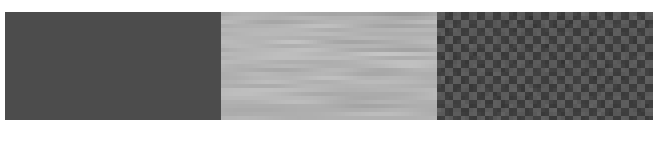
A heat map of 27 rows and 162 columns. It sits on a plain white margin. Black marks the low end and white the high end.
It is made of 1 by 3 panels. Panel 1,1: low, flat. Panel 1,2: high, streaked across, faint in contrast. Panel 1,3: low, checkered.
